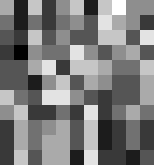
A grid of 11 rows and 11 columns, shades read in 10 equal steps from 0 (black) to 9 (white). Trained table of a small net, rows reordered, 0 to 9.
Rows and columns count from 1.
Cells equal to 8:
8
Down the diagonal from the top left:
6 1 7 4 2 3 3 2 2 4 3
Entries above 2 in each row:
8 8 10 9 10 10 10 7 7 7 6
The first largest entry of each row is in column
9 8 11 6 4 5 4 7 7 7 7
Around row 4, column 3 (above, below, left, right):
7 6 0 4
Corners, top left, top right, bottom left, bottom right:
6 5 2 3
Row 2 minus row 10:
2 -5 0 -4 -2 2 -4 7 4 1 0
